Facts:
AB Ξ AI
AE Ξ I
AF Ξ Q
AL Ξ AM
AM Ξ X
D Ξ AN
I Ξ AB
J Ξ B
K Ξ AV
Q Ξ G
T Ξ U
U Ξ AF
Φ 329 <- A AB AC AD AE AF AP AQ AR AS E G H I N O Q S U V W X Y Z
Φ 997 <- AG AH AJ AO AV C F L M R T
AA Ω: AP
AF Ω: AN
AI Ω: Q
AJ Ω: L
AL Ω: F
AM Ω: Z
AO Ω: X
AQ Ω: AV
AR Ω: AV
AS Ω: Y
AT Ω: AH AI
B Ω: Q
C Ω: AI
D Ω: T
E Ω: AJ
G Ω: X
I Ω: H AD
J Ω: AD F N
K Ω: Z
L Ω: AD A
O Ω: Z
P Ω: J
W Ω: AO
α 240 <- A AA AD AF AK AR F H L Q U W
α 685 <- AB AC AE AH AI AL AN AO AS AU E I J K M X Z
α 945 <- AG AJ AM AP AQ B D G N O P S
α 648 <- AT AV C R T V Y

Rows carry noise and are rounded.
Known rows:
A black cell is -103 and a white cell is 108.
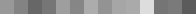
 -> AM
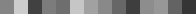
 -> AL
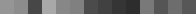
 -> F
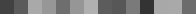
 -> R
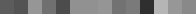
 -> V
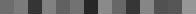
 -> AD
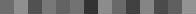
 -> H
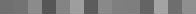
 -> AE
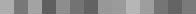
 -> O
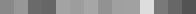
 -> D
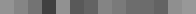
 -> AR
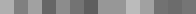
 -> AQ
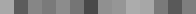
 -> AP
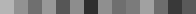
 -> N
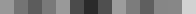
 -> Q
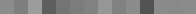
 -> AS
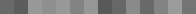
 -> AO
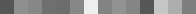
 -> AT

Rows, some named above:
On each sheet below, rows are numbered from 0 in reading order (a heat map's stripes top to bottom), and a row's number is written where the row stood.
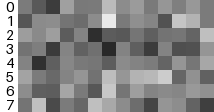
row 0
AN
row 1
AT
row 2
U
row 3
AD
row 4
Z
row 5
B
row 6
AI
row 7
J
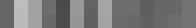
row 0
I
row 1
I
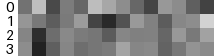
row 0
J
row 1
Q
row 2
Z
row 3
X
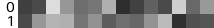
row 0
T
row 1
AJ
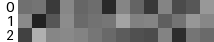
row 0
AD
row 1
X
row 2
L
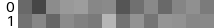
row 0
AH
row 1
AU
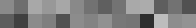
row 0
AG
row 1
Y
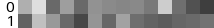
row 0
P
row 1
I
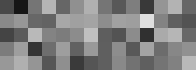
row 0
AV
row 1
D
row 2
C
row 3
AK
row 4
AF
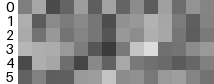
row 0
AA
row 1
AP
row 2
S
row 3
G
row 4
E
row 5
K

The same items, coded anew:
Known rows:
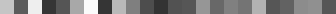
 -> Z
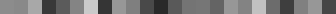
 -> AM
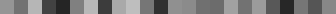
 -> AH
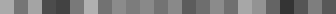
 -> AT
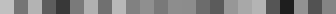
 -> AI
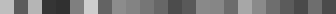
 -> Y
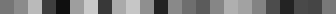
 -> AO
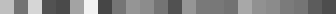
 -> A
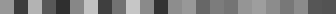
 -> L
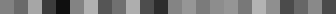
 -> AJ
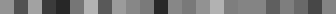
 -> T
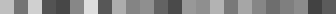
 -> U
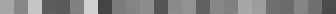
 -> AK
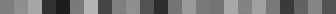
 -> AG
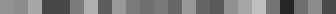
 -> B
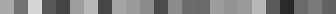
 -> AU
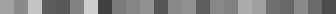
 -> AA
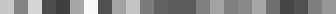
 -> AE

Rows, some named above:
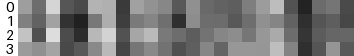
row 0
AN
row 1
AV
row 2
E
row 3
D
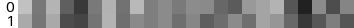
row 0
AI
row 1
AT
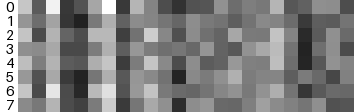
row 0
Z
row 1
C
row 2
J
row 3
B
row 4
AL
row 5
T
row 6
I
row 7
F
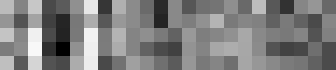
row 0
K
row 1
T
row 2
Q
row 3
G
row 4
AD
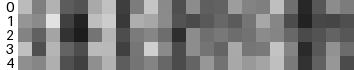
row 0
AL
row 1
X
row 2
R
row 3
J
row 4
P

